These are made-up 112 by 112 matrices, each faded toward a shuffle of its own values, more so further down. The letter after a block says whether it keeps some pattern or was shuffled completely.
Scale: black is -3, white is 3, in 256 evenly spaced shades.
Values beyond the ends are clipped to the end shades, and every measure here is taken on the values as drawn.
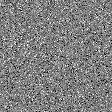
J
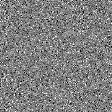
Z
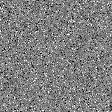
J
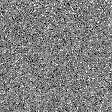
J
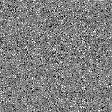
Z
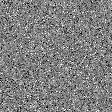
J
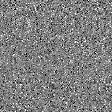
Z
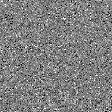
Z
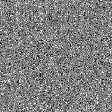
Z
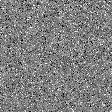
J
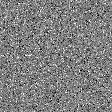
J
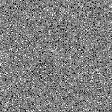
Z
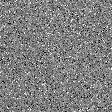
J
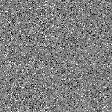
Z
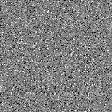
Z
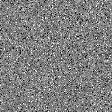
Z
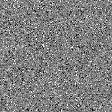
Z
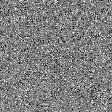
Z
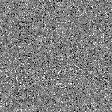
Z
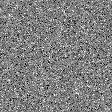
J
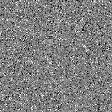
Z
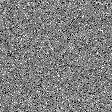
J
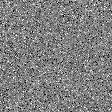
J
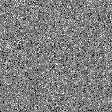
Z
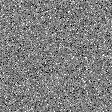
J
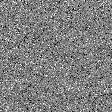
J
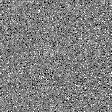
Z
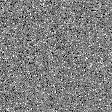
J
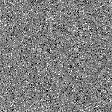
Z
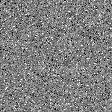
J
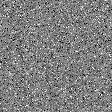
J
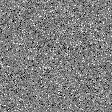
J
